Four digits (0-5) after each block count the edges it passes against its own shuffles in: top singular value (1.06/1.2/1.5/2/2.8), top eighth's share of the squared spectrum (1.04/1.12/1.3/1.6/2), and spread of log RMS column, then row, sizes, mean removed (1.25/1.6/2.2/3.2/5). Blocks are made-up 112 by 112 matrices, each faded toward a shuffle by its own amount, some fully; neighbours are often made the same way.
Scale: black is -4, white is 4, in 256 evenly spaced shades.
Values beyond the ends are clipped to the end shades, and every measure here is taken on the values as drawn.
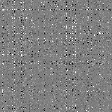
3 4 3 3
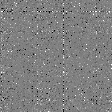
3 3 2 2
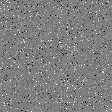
1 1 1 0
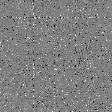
2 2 1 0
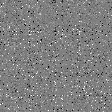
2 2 1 1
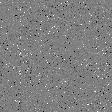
1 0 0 0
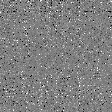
2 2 1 2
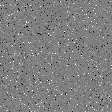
0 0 0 0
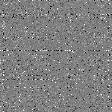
2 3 2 2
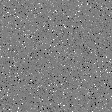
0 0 0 0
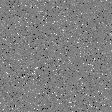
0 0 0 0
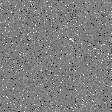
1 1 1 0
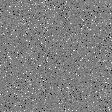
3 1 0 0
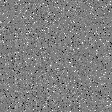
3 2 0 0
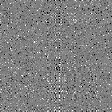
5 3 2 2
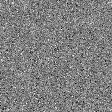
2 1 0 0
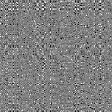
5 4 3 3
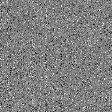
1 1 2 0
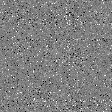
1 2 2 1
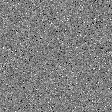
0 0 0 0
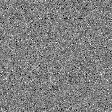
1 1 0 2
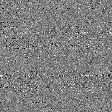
1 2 0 3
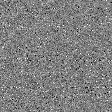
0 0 0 1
